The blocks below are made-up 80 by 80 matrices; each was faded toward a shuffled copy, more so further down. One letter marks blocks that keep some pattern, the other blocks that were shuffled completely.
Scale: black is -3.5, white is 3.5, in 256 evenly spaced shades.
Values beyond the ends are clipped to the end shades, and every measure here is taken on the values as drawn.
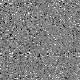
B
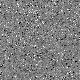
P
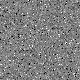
P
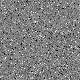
P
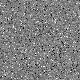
P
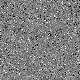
P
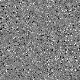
B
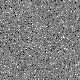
P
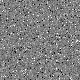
P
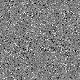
B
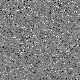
P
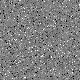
P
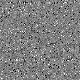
B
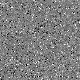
B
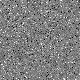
P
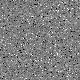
P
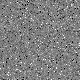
P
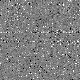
B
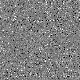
B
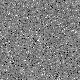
P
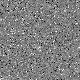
P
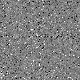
B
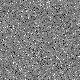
P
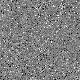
B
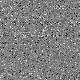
B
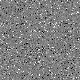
B
